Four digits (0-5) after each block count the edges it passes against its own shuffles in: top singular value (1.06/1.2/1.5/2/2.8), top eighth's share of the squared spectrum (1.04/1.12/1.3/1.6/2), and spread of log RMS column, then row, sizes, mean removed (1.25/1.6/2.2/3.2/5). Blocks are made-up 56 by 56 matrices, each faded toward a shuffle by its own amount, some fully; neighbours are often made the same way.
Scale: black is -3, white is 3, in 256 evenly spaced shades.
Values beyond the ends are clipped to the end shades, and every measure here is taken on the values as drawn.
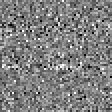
1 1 0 2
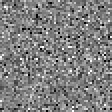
0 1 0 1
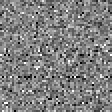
1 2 0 2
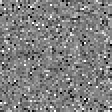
1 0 0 0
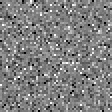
0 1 0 0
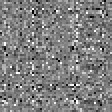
4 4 2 2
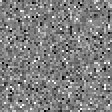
2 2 1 0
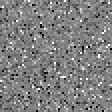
0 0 0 0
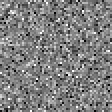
0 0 0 0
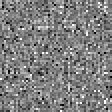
3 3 1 1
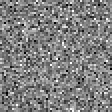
1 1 0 0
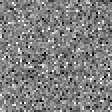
2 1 0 0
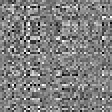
4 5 3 3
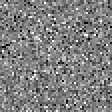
0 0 0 0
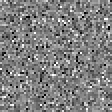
0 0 0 0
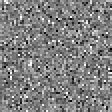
1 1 0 0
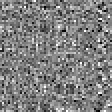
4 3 2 2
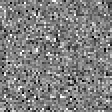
3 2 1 1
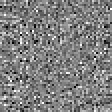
3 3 2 1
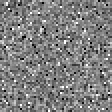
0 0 0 0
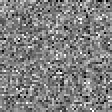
3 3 1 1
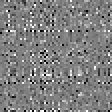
4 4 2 3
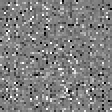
3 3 2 1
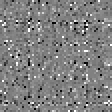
3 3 2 2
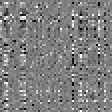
4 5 3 3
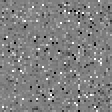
2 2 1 0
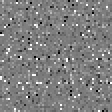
2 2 0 0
